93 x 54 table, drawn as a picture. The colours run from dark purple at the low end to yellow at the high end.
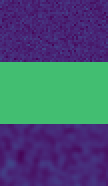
It is made of 3 by 1 panels. Panel 1,1: very low, fine-grained, faint in contrast. Panel 2,1: high, flat. Panel 3,1: very low, blotchy, faint in contrast.
